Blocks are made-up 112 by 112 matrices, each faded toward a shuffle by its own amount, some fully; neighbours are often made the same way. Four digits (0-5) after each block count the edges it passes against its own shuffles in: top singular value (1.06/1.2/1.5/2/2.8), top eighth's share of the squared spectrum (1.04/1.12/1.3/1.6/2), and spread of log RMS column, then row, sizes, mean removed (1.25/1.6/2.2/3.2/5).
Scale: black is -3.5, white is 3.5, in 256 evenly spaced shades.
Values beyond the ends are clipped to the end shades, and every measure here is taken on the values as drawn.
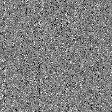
1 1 2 0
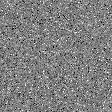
0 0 0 0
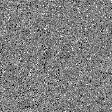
1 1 2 0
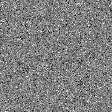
0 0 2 0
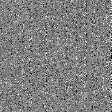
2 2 3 0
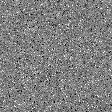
0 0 0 0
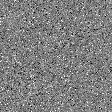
0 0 0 0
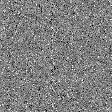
0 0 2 0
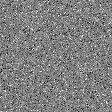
0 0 0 0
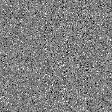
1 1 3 0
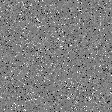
1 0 0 0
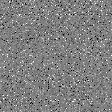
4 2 1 1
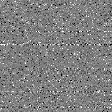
4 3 1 2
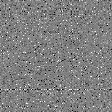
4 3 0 2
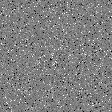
2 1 0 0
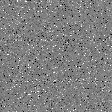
2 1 0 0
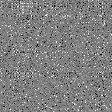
4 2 1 2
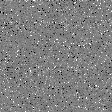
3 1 0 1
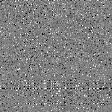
4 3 1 2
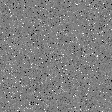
0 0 0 0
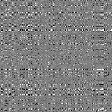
5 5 3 4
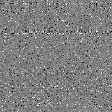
4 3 1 2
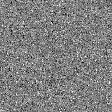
2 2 0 0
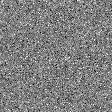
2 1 0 0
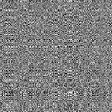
5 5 3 3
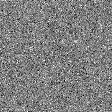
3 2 0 0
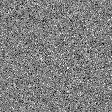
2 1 0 0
